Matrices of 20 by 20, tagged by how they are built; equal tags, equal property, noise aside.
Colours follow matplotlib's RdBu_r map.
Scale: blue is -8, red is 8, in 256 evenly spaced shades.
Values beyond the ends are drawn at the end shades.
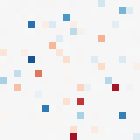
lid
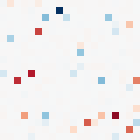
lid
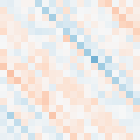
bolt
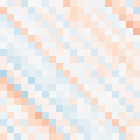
bolt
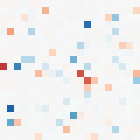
lid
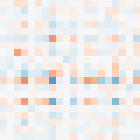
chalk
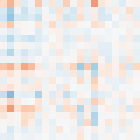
chalk
